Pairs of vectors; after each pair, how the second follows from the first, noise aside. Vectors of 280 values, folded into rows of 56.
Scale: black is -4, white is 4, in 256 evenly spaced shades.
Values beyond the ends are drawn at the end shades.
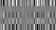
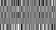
reversed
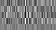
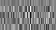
reversed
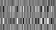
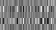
negated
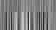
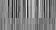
reversed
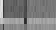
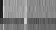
negated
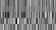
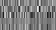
reversed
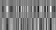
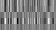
reversed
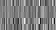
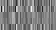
reversed
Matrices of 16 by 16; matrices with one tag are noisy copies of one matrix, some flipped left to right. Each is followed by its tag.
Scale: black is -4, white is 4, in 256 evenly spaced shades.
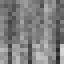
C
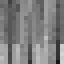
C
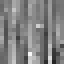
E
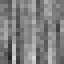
E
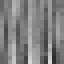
E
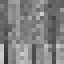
C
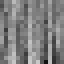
E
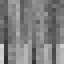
C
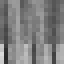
C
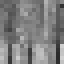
C
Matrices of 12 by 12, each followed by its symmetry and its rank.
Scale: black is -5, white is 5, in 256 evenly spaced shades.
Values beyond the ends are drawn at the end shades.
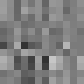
neither, rank two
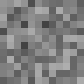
symmetric, full rank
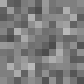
symmetric, full rank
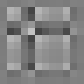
symmetric, rank one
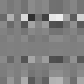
neither, rank one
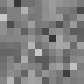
antisymmetric, full rank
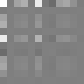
symmetric, rank one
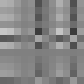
neither, rank one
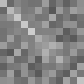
symmetric, full rank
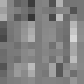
neither, rank two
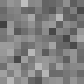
antisymmetric, full rank
